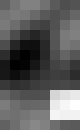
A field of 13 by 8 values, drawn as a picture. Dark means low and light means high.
Values change most from cell to cell in the bottom right. No regular stripes run through it. The middle left is the ninth with the lowest average. The ninth with the highest average is the bottom right. In the bottom right lies a patch that is higher than the rest.
